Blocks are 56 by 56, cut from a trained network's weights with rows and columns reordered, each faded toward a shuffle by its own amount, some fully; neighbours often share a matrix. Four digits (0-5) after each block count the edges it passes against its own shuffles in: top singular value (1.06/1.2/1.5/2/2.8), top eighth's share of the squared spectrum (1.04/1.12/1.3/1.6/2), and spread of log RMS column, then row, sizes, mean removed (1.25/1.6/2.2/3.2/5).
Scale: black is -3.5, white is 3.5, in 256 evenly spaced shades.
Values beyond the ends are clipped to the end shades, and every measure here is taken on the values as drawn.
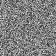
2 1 0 0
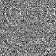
3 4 2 1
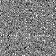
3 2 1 0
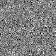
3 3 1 1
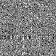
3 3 1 1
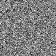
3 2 0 1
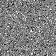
0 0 0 0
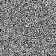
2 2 0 0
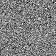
0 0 0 0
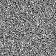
0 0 0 0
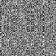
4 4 2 0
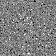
0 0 0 0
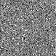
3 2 0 1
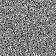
0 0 0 0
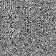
2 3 1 1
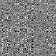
3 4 3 2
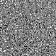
2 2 1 1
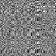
4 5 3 2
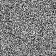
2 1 0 0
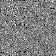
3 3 1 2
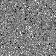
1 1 0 0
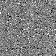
1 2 0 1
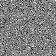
1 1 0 0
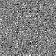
2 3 2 1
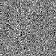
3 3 2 1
